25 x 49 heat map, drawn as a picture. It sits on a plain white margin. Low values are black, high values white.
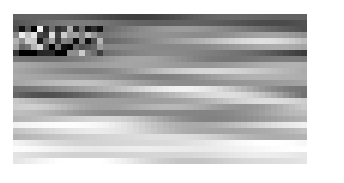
The top left is the roughest part. The field climbs toward the bottom. The top left is the ninth with the lowest average. In the top left lies a patch that is rougher than the rest. Streaks run across, left to right.
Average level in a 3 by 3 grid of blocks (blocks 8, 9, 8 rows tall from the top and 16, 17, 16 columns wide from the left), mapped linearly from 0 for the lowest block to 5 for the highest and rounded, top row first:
0 1 1 / 2 3 3 / 5 4 4
